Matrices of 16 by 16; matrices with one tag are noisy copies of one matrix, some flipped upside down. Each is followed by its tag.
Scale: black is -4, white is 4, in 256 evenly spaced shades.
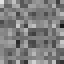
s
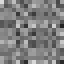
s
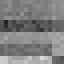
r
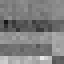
r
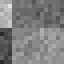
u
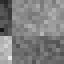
u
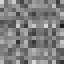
s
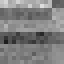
r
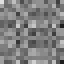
s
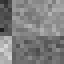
u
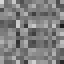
s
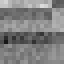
r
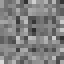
s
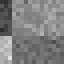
u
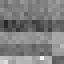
r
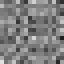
s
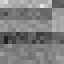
r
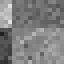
u
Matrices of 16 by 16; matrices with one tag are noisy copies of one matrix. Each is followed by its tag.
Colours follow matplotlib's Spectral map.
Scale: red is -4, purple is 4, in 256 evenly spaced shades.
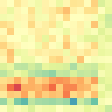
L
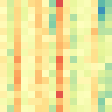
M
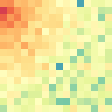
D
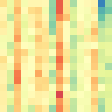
M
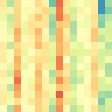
M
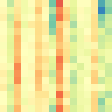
M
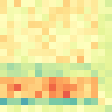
L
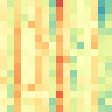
M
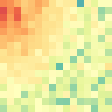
D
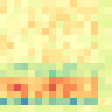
L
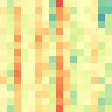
M
